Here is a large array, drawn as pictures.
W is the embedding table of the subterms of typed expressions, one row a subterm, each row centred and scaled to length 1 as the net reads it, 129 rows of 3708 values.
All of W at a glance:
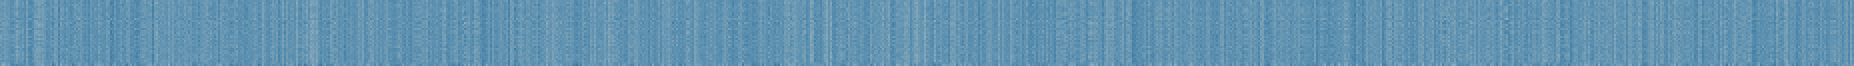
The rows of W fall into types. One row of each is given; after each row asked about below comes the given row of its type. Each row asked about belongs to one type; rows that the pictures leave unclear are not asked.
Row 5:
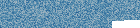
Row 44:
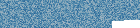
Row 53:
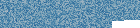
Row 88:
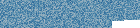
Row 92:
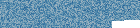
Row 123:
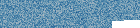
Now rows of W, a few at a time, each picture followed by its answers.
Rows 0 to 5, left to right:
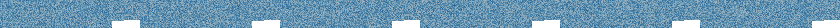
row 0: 123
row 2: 123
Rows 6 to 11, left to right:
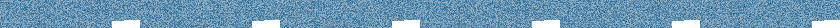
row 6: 92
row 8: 88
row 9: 92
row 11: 92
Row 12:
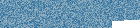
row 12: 88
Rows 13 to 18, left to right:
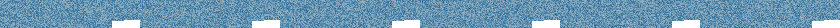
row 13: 44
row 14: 123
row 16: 123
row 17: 53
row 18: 44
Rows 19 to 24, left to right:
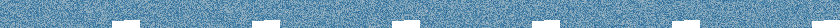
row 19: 44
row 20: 44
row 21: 123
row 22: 53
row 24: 123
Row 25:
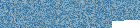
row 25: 53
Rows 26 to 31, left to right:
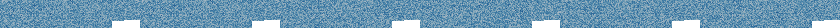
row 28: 88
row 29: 123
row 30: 44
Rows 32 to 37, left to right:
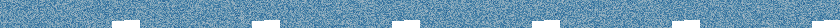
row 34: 53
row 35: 53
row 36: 88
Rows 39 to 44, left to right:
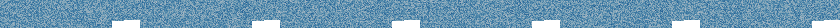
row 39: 44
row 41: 5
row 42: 53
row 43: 123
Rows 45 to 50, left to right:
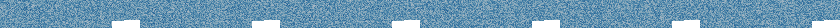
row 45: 92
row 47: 5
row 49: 44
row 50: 53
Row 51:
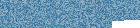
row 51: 53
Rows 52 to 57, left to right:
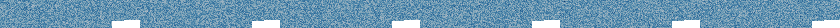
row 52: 92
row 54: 44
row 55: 123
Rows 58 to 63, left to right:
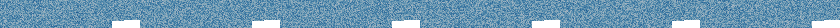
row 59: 88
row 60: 123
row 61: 92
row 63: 92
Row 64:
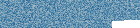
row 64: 5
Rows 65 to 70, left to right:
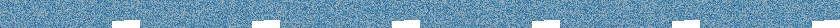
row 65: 5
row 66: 123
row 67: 92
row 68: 53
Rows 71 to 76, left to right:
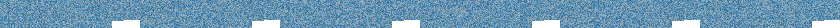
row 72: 88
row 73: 53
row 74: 5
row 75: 88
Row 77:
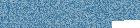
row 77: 53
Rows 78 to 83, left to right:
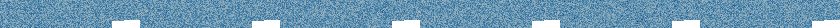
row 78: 44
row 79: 53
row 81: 88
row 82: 123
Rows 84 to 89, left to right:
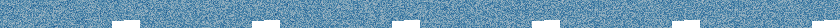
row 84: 123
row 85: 53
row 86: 44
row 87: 92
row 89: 88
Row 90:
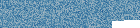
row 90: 123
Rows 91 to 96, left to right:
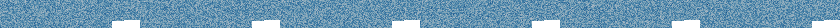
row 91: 5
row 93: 88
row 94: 92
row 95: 92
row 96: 53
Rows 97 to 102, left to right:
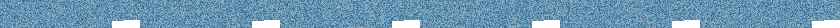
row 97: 123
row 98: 53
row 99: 44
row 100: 123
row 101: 53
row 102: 92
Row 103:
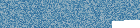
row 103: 44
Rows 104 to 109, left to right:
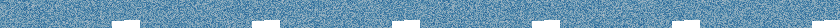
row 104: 92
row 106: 88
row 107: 92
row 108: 88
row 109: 88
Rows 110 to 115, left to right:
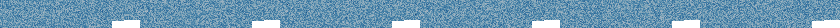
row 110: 123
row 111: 53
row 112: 53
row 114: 44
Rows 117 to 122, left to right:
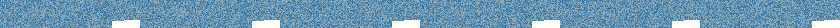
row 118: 5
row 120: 53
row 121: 123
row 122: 92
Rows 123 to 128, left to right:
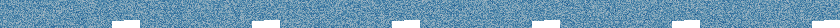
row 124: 44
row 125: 92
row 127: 5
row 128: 44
